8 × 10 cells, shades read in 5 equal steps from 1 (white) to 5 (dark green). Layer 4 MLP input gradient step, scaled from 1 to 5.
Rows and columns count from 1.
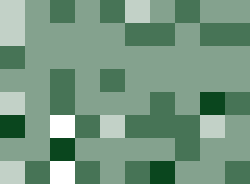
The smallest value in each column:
2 3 1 3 2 2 3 3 2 3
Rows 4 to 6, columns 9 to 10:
3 3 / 5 4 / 2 3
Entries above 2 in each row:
8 9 10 10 9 7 10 8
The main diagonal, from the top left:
2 3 3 3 3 4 3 3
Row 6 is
5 3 1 4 2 4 4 4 2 3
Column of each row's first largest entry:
3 6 1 3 9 1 3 7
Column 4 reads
3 3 3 3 3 4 3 4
